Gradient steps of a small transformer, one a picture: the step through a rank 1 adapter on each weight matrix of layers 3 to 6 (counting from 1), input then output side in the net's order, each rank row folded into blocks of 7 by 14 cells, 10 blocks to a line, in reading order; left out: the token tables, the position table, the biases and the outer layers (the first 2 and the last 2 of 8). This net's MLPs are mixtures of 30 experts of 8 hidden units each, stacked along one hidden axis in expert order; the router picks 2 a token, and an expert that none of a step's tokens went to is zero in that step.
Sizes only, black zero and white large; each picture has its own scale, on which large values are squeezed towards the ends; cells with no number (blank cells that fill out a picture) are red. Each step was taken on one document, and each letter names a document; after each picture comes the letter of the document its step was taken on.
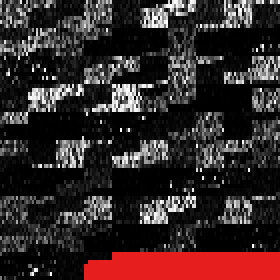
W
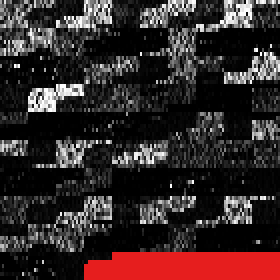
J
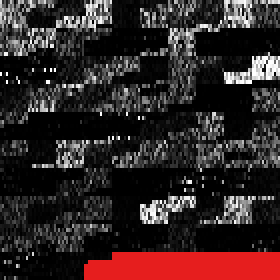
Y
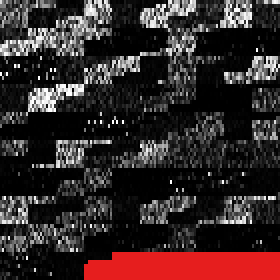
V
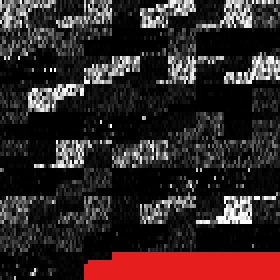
W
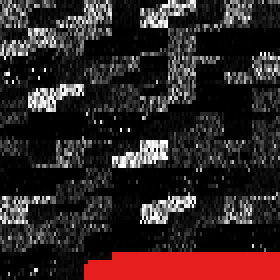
W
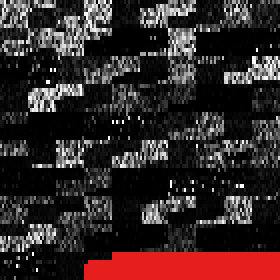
Y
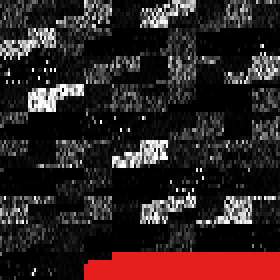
W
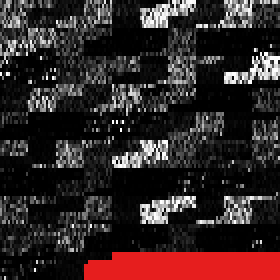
V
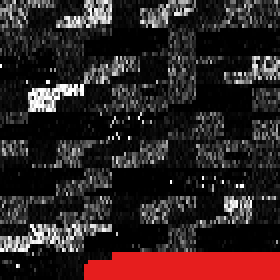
Y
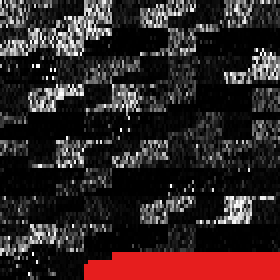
J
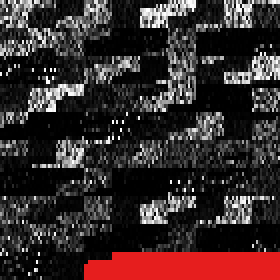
V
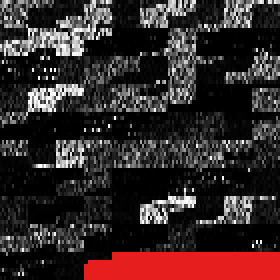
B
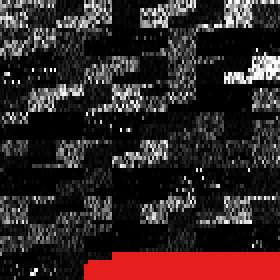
W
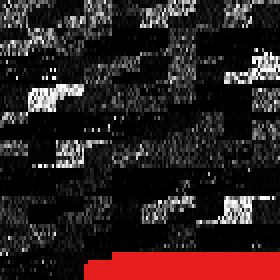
B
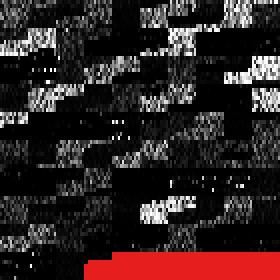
Y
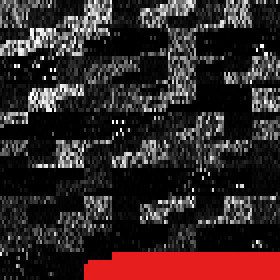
V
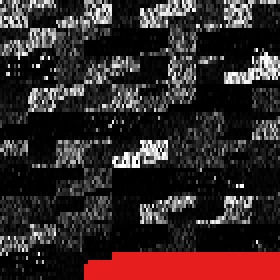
V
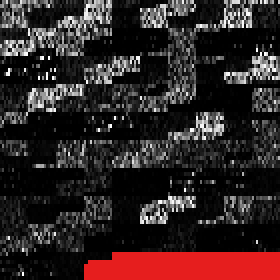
B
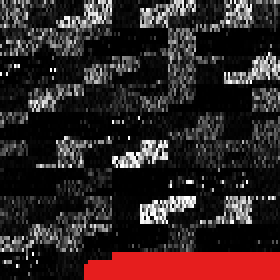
Y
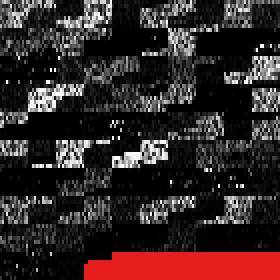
Y
